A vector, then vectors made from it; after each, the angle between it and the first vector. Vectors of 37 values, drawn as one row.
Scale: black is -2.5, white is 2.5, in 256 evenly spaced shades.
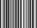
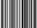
nearly opposite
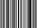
partly aligned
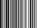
partly aligned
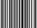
nearly opposite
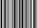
partly opposed
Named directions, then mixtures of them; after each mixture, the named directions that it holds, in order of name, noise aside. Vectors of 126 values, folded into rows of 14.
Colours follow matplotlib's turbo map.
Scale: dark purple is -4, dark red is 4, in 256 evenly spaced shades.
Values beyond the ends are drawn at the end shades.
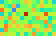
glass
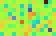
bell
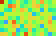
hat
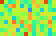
bell, hat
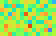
bell, glass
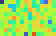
bell, glass, hat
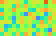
bell, glass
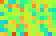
hat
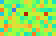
glass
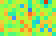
bell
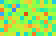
glass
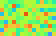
glass, hat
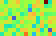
bell, glass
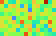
bell, hat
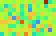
bell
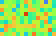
bell, glass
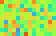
hat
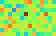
glass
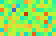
glass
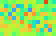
bell, glass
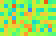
bell, glass, hat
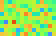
glass, hat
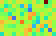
bell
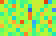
bell, hat
